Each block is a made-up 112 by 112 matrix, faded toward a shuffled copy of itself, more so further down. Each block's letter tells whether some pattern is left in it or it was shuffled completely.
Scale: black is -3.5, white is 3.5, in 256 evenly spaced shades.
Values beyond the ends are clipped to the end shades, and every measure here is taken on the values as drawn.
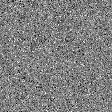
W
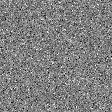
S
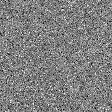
S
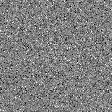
W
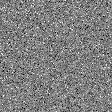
S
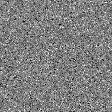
W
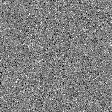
W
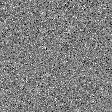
S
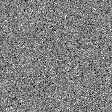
S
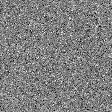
S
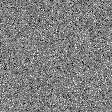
S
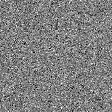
W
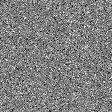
S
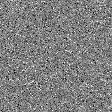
W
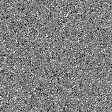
S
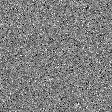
S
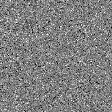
W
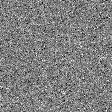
S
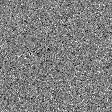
S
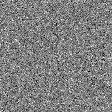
W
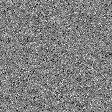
W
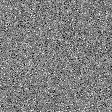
S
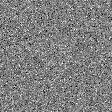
S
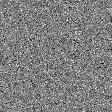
W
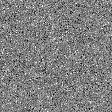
W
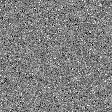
S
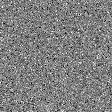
S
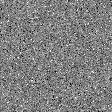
S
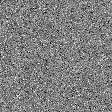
S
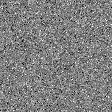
S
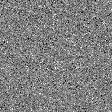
W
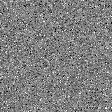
W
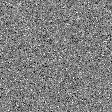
S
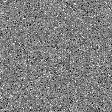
W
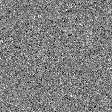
W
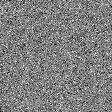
S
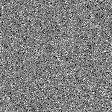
S
